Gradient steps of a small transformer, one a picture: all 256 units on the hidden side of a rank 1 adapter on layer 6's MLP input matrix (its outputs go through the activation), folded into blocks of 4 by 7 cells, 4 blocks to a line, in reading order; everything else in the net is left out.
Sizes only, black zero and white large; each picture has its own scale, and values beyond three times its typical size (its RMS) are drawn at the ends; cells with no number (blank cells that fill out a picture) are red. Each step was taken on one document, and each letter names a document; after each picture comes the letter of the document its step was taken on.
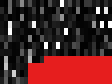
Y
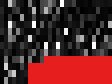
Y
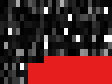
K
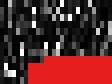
Y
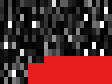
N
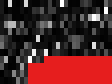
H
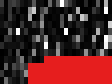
K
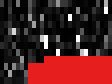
K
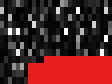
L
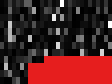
Y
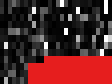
K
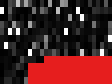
L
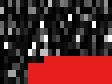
L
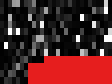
L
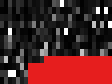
Y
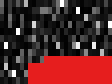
N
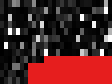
L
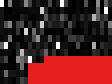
H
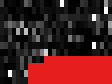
H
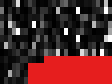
L
